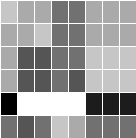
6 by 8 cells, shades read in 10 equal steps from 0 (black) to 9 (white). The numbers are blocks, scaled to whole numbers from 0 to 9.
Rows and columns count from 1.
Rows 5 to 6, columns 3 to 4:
9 9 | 4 7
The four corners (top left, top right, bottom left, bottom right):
7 6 4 4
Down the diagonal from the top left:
7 6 3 4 9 4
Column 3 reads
6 7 3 3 9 4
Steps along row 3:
down same up same up same same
